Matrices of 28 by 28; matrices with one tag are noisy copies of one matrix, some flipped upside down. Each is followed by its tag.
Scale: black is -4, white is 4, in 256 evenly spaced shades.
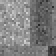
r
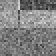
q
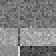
q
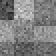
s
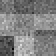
s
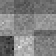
s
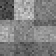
s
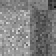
r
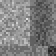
r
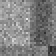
r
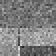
q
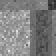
r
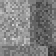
r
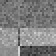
q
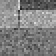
q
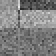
q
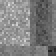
r
